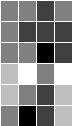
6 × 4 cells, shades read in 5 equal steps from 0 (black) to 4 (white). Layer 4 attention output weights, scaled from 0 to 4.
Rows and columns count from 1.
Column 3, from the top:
1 1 0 2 1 1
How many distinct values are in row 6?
4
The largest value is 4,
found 2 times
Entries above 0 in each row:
4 4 3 4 4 3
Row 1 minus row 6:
0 2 0 -1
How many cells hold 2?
9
